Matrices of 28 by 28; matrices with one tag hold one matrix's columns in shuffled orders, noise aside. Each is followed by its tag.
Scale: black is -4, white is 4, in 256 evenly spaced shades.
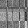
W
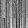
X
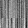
X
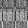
W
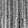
X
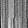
X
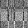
W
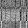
W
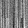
X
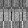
W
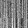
X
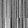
X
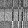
W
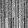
X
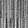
X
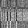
W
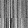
X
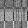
W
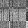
W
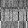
W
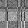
W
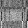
W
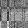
W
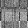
W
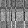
W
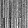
X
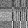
W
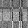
W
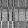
W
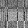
W
